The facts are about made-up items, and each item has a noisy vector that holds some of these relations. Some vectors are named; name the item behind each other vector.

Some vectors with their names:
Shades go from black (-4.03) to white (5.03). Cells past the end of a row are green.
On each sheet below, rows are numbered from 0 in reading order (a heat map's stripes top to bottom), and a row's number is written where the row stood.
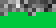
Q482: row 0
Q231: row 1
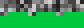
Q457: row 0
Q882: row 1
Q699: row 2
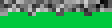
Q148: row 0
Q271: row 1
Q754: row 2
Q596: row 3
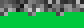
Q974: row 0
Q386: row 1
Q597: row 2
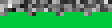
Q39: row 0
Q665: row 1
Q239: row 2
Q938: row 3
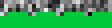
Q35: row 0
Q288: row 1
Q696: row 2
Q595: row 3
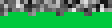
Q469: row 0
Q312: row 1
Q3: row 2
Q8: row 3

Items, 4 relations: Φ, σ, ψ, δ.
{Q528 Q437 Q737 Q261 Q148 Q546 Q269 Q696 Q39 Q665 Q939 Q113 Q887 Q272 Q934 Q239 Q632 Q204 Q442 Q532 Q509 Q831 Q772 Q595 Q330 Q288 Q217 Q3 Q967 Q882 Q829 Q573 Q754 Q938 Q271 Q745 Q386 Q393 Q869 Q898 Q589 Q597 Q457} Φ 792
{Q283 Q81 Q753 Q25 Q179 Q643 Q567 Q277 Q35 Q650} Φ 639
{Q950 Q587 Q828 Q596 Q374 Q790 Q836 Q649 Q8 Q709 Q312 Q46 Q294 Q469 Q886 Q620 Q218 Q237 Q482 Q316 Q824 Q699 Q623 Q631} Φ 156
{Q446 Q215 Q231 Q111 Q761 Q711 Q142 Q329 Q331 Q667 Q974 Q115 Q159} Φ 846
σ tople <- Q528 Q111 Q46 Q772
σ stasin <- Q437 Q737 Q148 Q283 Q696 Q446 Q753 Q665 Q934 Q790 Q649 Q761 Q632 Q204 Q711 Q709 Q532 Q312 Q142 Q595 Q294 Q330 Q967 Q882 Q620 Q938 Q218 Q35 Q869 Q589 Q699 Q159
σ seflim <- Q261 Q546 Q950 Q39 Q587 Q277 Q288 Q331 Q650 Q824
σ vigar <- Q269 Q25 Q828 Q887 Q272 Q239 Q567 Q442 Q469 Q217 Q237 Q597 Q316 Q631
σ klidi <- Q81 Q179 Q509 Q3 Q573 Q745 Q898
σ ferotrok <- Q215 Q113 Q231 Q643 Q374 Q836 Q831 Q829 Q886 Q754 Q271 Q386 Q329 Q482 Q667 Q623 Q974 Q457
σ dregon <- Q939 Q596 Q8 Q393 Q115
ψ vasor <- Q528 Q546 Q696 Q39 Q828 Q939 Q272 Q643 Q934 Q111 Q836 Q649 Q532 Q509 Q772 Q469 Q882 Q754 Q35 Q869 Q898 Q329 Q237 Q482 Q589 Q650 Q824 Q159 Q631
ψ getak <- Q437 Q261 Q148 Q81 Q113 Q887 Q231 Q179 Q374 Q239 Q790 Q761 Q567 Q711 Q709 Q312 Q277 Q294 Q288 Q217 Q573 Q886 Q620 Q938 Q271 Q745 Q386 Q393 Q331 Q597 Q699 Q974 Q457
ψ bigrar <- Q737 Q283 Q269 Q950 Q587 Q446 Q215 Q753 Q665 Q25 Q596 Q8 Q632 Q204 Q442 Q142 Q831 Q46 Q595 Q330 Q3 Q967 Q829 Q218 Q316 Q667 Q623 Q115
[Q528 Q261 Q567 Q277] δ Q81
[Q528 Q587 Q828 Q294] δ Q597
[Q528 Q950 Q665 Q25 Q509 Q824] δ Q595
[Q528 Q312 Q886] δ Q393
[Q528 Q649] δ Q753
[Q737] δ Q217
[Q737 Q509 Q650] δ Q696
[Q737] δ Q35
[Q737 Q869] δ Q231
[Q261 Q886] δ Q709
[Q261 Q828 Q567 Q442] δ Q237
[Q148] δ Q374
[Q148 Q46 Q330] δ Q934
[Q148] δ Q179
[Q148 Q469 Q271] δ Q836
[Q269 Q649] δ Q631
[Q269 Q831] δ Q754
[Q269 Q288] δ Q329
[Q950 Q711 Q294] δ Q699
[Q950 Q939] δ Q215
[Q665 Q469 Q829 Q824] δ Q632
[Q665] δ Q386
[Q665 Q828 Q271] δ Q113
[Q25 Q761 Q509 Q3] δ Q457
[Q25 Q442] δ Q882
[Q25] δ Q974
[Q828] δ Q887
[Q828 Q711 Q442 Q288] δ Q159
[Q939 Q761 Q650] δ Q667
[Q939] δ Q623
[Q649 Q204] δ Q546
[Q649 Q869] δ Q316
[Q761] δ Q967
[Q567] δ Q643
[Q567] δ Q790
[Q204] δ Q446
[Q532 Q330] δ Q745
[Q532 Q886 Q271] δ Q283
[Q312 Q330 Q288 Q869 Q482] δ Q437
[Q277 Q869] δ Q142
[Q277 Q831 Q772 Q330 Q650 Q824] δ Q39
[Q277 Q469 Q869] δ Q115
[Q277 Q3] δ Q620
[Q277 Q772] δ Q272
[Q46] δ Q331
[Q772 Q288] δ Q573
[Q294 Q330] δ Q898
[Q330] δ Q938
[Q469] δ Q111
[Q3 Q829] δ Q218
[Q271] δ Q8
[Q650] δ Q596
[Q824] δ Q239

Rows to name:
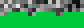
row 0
Q836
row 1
Q745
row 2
Q115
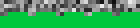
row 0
Q272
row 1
Q532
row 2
Q330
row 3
Q179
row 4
Q649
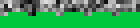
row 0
Q277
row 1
Q204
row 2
Q159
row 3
Q25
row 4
Q898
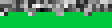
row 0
Q283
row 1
Q111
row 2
Q650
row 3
Q589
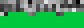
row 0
Q753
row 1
Q869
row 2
Q829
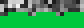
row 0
Q546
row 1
Q393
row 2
Q142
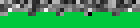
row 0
Q374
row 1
Q269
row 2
Q573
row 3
Q967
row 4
Q442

